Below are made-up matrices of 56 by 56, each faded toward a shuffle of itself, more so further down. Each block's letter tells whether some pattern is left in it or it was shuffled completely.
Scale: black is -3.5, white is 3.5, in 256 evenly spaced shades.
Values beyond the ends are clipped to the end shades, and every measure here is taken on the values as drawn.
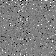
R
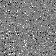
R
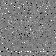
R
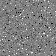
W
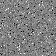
W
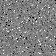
W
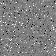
W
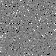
R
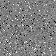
R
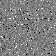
R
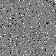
R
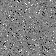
W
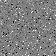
W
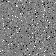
W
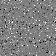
R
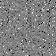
R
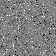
W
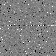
R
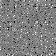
R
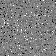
R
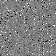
R
